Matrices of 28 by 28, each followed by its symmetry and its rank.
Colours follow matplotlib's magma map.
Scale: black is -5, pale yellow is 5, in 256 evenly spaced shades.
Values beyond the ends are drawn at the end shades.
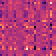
neither, rank three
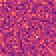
symmetric, full rank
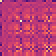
symmetric, rank three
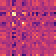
symmetric, rank three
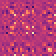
symmetric, rank three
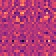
neither, rank three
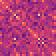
symmetric, rank five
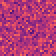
symmetric, full rank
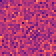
symmetric, full rank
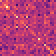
symmetric, rank five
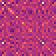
symmetric, rank five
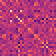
symmetric, rank five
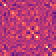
symmetric, rank five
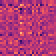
neither, rank three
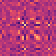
symmetric, rank three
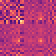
symmetric, rank three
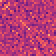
symmetric, full rank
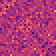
symmetric, full rank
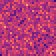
symmetric, full rank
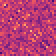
symmetric, full rank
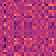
neither, rank three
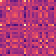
symmetric, rank three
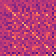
symmetric, rank five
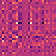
neither, rank three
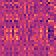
neither, rank three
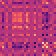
symmetric, rank three
